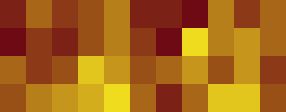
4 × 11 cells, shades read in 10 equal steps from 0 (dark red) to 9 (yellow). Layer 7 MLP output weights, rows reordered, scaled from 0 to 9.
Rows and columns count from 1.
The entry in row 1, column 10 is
2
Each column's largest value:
4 5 6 8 9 4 4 9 8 8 4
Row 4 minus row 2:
3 3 5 4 4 2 1 -5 3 2 -1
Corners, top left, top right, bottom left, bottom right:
1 4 3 3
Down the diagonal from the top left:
1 2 3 7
